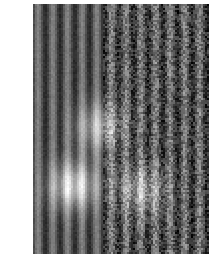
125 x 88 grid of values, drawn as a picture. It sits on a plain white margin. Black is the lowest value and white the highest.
Average level on the scale: 40%. Bumps: three. Stripes: upright, repeating 12 times. Seam: vertical, 40% of the way across, the left part calmer.
